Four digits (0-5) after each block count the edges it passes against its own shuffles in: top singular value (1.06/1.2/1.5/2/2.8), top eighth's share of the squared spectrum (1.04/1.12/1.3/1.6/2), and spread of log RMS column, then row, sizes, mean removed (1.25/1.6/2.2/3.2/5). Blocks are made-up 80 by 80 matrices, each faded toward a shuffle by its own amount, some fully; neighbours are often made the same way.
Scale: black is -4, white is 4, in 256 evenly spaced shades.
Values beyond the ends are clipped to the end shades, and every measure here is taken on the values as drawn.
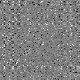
4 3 2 2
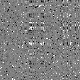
4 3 2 2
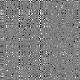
5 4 3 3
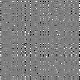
5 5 3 3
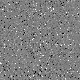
3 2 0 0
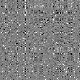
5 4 2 2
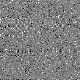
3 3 1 2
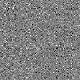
4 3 2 2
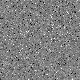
0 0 0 0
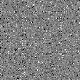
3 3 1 1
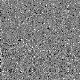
3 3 1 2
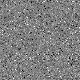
3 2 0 1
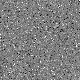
0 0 0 0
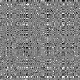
5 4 3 3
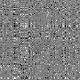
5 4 2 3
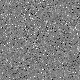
0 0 0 0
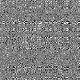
4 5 2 3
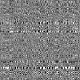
4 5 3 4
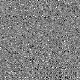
3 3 1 2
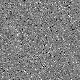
0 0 0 0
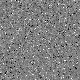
0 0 0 0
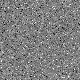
0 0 0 0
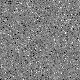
0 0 0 0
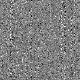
1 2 3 0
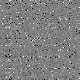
4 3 1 2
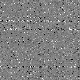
3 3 1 2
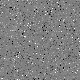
0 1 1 0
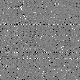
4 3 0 2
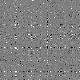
4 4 2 2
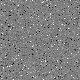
1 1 0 0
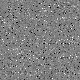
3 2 0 0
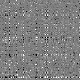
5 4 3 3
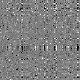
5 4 3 3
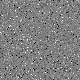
2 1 0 0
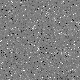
2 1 0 0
